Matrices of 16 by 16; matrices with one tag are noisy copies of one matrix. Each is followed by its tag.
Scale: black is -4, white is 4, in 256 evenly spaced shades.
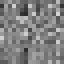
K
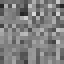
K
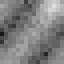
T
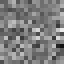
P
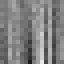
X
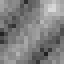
T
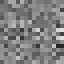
P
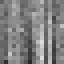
X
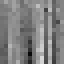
X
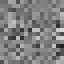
P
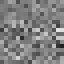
P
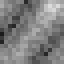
T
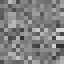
P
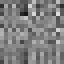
K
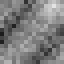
T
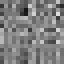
K
